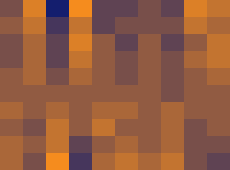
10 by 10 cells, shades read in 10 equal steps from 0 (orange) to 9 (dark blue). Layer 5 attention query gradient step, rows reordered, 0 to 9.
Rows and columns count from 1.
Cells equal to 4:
32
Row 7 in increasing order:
3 3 3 3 3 4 4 4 4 4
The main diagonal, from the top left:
5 2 6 2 4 4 4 3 5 6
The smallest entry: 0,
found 2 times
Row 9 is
3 4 2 6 4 3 4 3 5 5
